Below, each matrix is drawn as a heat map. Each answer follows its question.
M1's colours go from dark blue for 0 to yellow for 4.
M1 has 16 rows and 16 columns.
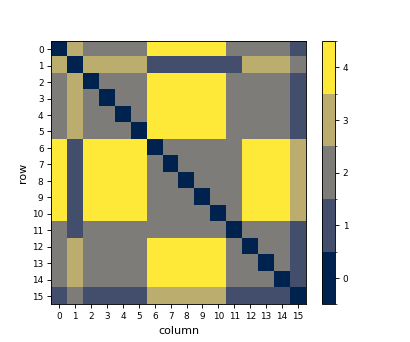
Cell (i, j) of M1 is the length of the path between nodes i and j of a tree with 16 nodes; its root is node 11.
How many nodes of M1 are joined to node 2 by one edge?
1
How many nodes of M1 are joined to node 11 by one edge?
2
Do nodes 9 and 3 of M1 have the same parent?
no
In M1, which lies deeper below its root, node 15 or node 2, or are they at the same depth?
node 2
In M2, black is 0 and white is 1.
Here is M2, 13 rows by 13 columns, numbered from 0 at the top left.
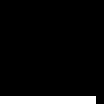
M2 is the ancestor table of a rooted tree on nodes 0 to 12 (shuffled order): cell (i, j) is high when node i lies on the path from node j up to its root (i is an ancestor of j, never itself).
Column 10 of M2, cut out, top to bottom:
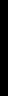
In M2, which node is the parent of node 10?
12
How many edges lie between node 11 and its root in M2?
1
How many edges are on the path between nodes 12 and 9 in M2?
1
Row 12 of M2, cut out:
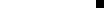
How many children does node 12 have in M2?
12
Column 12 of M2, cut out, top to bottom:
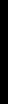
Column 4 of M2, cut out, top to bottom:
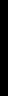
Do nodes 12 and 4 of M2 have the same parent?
no
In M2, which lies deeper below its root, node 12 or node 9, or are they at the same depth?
node 9
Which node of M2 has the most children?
12
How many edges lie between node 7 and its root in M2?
1
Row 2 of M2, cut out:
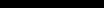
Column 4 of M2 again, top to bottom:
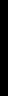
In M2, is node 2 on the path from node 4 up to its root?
no
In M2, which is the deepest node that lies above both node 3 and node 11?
12
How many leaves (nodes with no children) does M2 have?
12
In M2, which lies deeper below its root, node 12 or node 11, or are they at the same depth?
node 11
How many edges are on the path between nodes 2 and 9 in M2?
2
